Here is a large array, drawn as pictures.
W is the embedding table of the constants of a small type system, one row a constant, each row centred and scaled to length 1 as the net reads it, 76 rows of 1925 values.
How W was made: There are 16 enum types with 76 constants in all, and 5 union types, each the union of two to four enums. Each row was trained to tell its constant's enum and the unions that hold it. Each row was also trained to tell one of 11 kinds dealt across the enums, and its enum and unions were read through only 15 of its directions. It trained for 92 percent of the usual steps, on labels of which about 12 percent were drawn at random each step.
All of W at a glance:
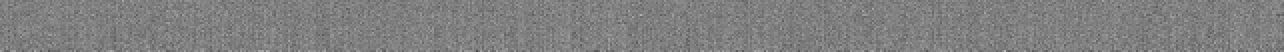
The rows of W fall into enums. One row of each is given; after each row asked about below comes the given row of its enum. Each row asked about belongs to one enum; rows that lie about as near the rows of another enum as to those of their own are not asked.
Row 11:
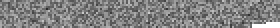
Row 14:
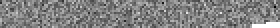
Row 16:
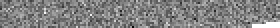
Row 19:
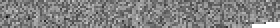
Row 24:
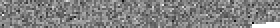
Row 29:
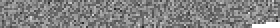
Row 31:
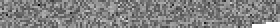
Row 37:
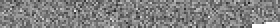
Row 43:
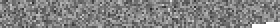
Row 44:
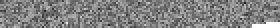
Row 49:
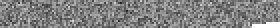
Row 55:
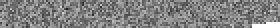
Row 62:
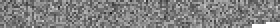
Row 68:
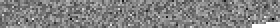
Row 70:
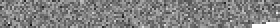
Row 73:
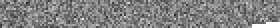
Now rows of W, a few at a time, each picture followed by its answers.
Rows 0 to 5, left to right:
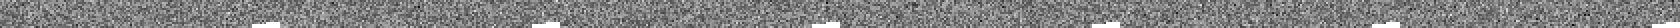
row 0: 73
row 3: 70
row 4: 24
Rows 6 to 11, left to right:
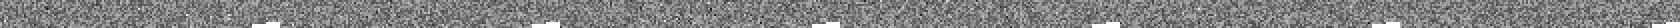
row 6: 29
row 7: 19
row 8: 73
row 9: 11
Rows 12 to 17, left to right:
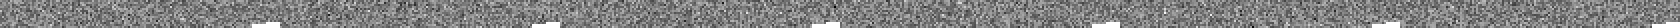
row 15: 16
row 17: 11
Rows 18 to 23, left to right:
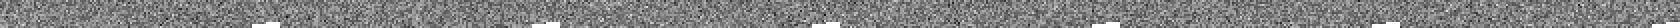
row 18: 14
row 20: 70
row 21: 14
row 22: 31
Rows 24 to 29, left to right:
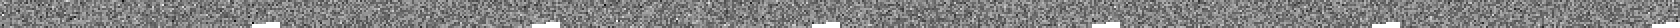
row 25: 19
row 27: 16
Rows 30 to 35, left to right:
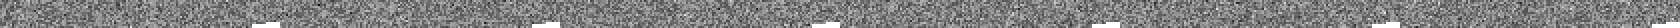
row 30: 49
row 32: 62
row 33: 70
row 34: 14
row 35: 29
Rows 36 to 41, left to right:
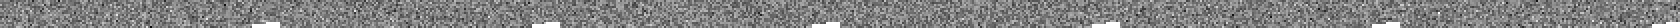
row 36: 11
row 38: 43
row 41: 24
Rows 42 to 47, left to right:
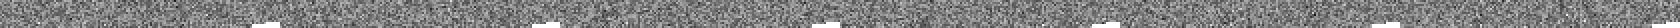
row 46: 19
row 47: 11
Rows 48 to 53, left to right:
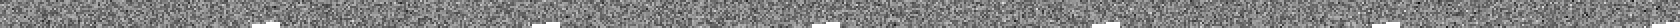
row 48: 44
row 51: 70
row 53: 37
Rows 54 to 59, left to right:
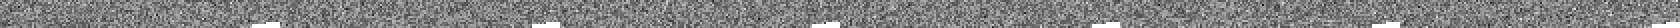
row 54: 68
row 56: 44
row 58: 31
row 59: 19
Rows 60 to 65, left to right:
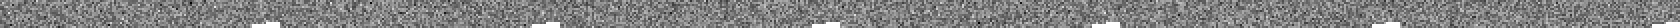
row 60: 44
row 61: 43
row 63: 14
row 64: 43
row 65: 29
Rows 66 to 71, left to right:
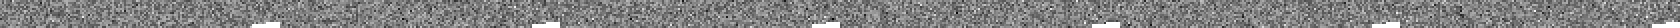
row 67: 43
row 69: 68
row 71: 44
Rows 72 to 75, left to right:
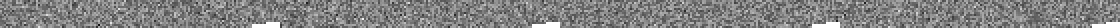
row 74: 29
